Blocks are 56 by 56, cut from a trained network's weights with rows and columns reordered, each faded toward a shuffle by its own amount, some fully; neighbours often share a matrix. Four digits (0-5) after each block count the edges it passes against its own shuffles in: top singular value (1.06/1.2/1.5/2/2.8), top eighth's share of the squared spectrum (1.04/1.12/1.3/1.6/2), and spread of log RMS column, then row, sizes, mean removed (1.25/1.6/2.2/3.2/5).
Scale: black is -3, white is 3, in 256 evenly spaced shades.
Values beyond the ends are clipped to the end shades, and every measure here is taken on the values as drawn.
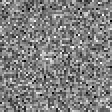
0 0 0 0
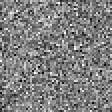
0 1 0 0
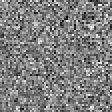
3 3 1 1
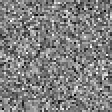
0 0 0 0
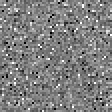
1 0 0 0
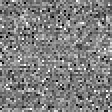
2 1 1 0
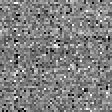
2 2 1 0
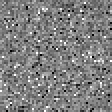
0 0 0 0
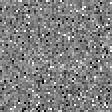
0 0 0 0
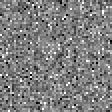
0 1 0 0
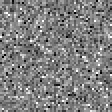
0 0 0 0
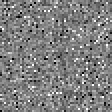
0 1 0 0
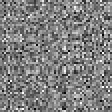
3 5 3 1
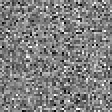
3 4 2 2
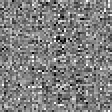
3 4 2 1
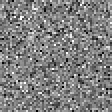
1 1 0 0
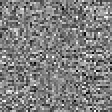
3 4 2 1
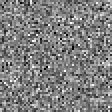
2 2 0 0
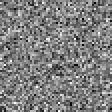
3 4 2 1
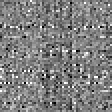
3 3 0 3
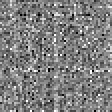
2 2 0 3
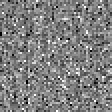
2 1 0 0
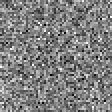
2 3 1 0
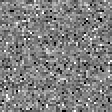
0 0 0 0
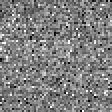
1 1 0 0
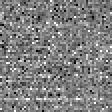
2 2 1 1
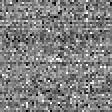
3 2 2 0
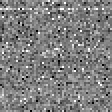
2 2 1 1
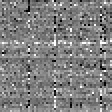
3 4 3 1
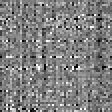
3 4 1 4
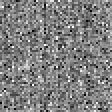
2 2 0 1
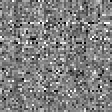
2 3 0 2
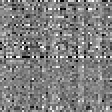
3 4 0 4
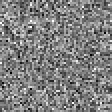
2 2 1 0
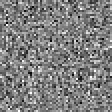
3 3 1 0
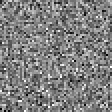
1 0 0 0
